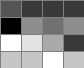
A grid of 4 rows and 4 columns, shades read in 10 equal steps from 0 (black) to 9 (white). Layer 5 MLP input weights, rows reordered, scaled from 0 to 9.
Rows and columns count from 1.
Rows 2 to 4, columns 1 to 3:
0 5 4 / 9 8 6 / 7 7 9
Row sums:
9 14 25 30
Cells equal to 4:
1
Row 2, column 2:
5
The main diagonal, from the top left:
3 5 6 7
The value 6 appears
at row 3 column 3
